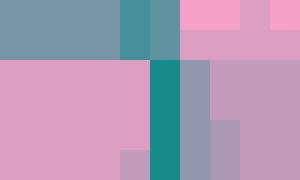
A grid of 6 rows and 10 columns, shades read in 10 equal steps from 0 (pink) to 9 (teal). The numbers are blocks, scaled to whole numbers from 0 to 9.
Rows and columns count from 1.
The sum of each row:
34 37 24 24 25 26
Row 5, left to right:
1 1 1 1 1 9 4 3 2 2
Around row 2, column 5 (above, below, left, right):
7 1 5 6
